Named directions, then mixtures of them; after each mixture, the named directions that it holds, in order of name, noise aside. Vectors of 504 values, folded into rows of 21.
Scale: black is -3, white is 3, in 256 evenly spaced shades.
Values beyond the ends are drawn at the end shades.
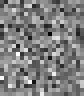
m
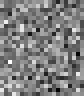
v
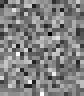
m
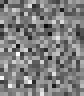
m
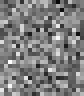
m, v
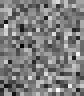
v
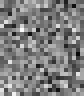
v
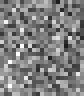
m, v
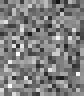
m, v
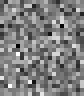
m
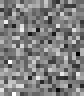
v
